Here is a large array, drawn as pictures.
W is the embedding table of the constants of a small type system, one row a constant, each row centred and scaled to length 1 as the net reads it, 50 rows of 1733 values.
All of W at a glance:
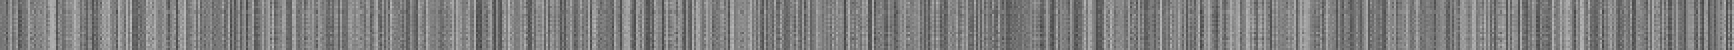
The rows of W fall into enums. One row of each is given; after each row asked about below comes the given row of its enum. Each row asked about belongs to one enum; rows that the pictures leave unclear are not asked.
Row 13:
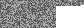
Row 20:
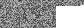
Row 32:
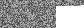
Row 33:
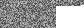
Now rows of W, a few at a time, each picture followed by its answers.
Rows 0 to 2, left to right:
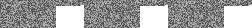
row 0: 13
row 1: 33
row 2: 33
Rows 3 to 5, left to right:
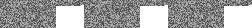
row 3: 33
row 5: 33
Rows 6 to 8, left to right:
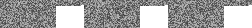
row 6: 33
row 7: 20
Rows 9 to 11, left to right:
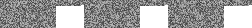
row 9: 33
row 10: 13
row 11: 32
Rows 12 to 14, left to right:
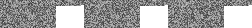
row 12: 32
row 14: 20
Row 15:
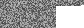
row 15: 33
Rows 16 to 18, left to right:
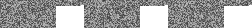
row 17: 20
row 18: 33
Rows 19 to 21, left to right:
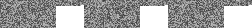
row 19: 13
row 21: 13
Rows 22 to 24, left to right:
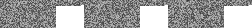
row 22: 33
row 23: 13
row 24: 20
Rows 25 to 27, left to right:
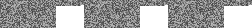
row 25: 13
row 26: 13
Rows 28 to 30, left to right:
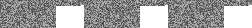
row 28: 13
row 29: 33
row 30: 13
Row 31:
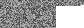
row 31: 20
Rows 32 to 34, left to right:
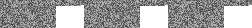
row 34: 13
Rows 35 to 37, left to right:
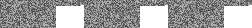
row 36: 33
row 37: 13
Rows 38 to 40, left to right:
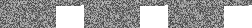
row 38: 33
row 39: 33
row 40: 32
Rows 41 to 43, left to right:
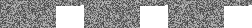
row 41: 13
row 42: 33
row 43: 13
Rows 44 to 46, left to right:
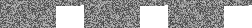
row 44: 13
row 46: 32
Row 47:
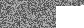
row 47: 13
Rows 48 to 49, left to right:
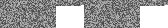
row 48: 33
